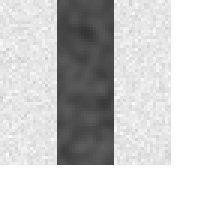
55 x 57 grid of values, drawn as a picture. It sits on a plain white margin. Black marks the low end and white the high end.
The table splits into one row of 3 panels. Panel 1,1: very high, fine-grained, faint in contrast. Panel 1,2: low, blotchy, faint in contrast. Panel 1,3: very high, fine-grained, faint in contrast.
